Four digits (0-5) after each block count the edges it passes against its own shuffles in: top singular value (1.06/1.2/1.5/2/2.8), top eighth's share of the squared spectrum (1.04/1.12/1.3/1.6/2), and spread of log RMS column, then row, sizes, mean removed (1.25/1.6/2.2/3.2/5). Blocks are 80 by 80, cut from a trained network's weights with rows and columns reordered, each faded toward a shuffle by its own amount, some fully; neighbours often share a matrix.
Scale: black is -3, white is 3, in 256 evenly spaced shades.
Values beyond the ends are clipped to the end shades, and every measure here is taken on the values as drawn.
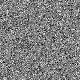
2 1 0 0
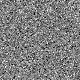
0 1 0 0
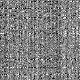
3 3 0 3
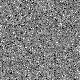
0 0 0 0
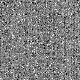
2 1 0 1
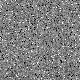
0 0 0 0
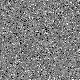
0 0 0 0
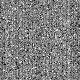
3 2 0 1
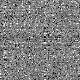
2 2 2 0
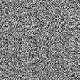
4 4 1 2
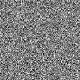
3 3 1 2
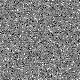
0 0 0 0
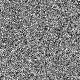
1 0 0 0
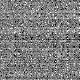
3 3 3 0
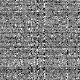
3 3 3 0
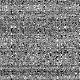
3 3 3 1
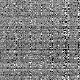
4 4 3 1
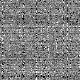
3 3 3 0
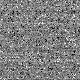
2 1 1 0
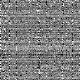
4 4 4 1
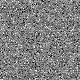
1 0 0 0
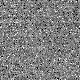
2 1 1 0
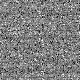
1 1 1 0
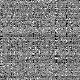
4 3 3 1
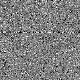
2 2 0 1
